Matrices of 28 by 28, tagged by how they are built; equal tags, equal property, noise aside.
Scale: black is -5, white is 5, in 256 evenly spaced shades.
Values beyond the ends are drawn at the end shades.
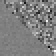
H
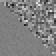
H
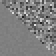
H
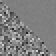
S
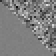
H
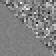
H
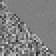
S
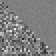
S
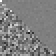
S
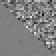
H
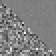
S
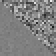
H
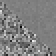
S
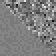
H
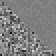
S
